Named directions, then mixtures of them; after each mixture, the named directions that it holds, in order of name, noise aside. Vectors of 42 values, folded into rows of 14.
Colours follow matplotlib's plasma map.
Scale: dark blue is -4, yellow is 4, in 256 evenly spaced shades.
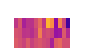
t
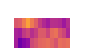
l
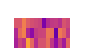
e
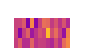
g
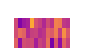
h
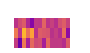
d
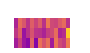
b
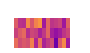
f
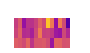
t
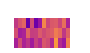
f, g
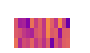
g, h, t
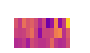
t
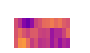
l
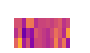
d, e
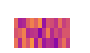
f, h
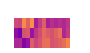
g, l
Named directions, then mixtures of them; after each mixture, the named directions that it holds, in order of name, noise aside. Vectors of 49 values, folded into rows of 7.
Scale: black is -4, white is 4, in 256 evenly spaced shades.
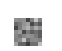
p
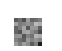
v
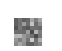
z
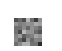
p, v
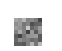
v, z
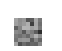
p, v, z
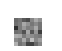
p, v, z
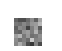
v, z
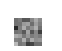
p, v, z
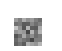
p, v, z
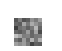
p, v, z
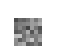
v, z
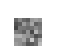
p, z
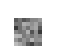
p, v, z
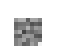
p, v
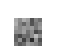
z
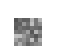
z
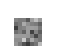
p, z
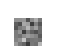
p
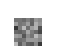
p, v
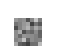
p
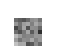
p, v, z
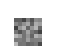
p, v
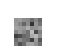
z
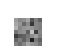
z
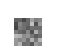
z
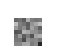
p, v
